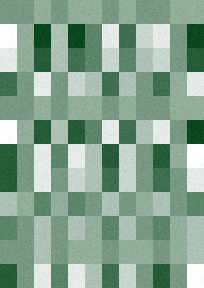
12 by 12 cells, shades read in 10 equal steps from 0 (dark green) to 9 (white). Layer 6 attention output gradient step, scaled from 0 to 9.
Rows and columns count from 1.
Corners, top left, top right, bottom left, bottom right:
4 5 1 9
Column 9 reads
4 7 6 4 4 6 4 4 5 4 5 4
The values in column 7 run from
1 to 8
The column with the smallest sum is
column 10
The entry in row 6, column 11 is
4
